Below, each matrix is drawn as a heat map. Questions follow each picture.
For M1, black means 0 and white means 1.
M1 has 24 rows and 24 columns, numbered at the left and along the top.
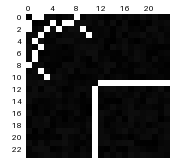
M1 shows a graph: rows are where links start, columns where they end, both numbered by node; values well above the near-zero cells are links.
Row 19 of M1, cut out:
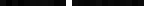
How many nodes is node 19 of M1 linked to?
1
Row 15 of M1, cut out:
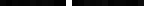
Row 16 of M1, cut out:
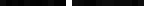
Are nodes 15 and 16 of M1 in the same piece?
yes
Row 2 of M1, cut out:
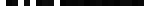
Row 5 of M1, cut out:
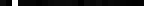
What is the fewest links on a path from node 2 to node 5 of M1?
1
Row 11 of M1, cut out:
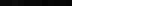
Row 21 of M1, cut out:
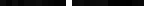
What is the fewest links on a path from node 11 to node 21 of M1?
1
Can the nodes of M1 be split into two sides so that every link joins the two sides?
yes
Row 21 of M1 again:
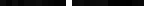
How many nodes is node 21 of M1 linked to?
1
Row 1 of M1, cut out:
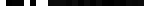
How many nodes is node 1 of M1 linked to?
4
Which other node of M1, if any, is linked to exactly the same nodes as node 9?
node 5
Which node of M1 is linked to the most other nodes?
node 11
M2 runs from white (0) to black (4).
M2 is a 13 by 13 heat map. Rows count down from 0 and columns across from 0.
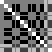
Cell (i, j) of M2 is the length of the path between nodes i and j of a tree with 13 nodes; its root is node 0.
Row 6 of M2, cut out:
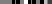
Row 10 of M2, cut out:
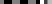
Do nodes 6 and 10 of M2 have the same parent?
no
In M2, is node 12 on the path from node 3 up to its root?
yes
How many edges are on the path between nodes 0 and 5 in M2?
2
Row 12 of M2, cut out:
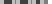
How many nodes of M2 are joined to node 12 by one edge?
6
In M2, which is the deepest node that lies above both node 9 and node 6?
11
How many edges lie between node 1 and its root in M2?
2
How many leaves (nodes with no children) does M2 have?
10
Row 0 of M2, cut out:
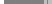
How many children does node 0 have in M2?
2
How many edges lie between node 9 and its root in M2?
2
